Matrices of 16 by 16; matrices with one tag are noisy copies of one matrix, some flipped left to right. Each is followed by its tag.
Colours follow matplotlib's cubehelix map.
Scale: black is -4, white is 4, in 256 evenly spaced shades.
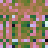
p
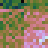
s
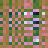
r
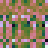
p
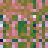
p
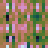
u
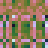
p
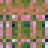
p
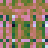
p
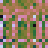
p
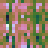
u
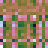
p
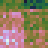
s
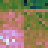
s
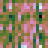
u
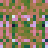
p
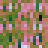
u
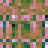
p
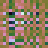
r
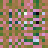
r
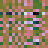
r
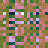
r
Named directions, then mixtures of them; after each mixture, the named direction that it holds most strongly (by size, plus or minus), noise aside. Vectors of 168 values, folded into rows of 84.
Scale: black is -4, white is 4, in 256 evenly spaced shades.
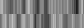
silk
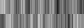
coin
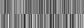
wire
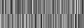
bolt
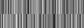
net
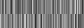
bolt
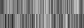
silk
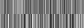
wire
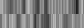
silk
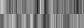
silk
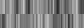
coin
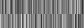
bolt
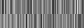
bolt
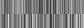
wire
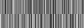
wire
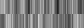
coin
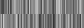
net
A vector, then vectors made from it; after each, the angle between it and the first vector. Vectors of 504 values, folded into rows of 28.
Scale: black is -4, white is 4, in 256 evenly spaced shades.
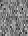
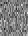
partly aligned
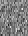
partly opposed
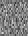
partly aligned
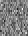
nearly opposite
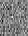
orthogonal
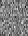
partly aligned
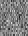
partly opposed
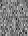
nearly parallel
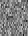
partly aligned
